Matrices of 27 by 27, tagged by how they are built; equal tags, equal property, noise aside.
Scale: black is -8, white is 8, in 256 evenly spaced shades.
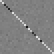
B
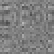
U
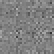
U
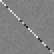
B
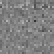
U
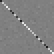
B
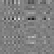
U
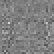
U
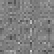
U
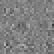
U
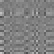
U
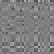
U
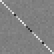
B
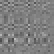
U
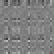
U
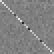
B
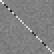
B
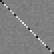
B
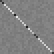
B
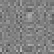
U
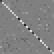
B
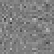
U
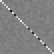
B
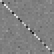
B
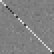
B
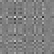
U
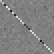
B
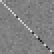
B
